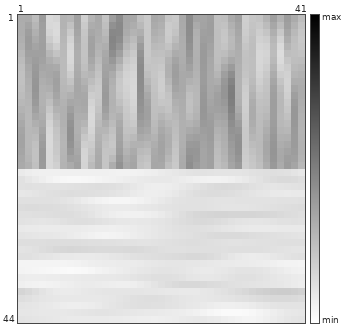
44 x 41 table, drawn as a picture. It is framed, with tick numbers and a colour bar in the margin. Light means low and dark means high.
The table splits into 2 rows of 1 panel. Panel 1,1: low, streaked downward. Panel 2,1: very low, streaked across, faint in contrast.
